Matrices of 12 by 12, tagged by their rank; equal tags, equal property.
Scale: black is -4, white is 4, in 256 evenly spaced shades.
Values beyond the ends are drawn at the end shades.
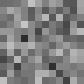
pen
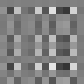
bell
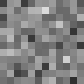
pen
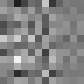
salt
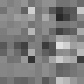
salt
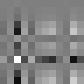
bell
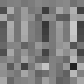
salt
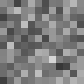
pen
